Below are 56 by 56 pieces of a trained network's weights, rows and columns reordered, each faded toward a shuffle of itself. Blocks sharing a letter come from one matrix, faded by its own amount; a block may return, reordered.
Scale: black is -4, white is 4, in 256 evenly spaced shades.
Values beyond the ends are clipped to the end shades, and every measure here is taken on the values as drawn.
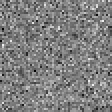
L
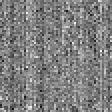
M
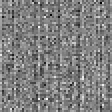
M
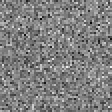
L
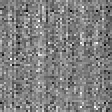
M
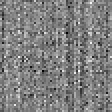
M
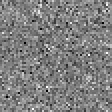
L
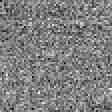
L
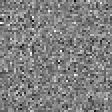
L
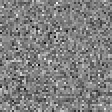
L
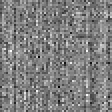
M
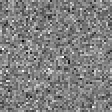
L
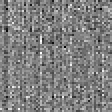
M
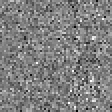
L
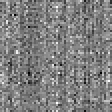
M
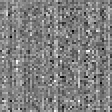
M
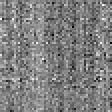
M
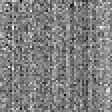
M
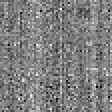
M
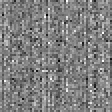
M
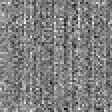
M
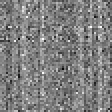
M
